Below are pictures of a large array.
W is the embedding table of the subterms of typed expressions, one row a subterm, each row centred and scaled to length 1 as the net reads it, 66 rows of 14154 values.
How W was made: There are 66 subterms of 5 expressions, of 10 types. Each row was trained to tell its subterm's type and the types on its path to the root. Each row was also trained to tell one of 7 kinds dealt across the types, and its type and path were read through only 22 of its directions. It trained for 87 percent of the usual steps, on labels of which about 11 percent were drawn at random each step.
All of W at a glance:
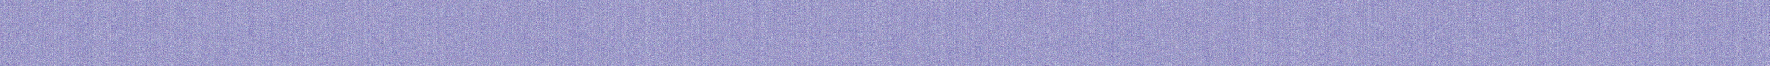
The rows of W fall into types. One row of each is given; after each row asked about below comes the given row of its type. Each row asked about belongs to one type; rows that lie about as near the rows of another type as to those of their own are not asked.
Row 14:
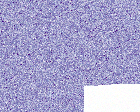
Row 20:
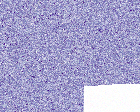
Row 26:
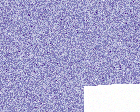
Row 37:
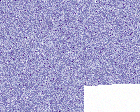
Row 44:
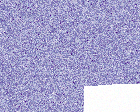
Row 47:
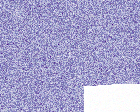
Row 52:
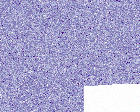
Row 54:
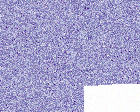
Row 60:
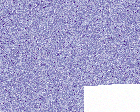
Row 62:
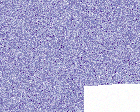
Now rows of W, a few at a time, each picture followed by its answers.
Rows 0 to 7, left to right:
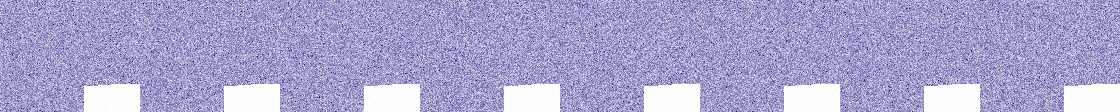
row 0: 60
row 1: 60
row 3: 47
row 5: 54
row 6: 60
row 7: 47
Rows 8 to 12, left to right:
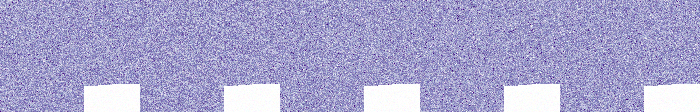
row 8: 26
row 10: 52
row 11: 44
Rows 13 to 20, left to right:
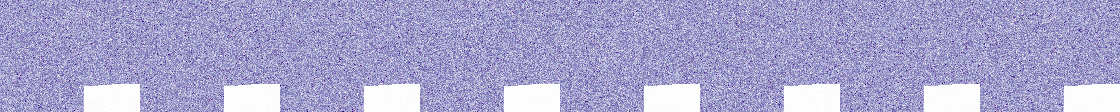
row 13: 20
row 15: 20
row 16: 62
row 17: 37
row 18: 20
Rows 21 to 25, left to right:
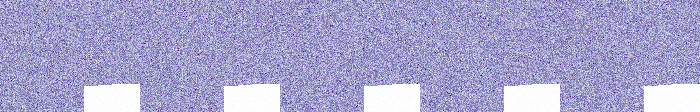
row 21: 26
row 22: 60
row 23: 37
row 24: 52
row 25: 47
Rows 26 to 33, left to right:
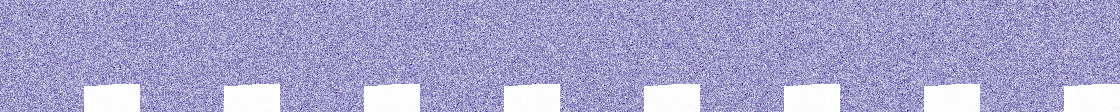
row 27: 20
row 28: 26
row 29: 20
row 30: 52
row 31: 37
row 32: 26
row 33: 47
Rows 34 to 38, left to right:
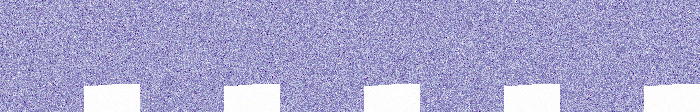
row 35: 52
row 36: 54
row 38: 20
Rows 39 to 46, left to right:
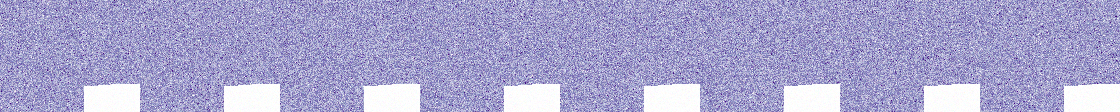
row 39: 54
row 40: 26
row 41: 47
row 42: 14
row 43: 14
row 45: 60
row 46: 44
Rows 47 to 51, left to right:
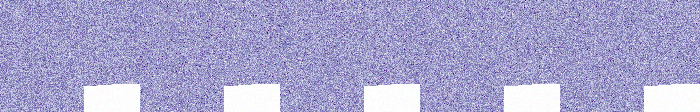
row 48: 54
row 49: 26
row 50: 14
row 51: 14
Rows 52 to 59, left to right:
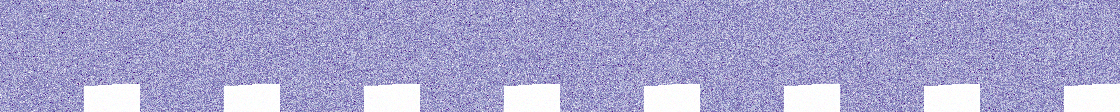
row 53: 54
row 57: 47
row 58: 60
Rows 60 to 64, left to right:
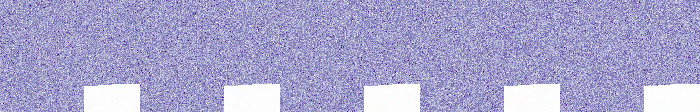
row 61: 14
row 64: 54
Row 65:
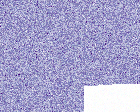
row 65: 37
